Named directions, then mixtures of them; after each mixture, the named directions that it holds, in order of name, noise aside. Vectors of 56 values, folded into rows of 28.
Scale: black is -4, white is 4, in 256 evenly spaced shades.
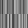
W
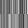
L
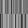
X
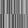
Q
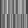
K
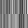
L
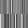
Q, X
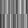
K, Q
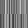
K, Q, W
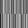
K, W, X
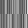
L, Q, W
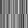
K, L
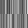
L, Q, W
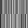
K, L, X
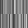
K, W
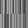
Q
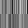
L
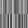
W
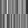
K, W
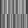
K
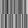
K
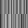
K, L, X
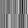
L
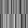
X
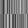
Q, W
